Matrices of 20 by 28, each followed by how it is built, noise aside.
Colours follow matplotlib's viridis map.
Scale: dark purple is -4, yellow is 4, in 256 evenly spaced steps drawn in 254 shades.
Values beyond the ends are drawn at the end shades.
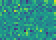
low rank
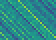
Toeplitz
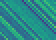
Toeplitz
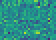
low rank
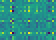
low rank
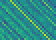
Toeplitz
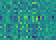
low rank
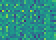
low rank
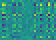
low rank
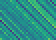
Toeplitz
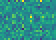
low rank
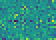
low rank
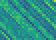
Toeplitz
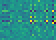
low rank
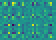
low rank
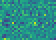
low rank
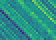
Toeplitz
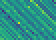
Toeplitz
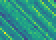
Toeplitz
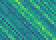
Toeplitz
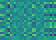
low rank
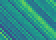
Toeplitz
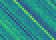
Toeplitz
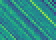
Toeplitz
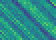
Toeplitz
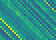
Toeplitz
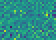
low rank
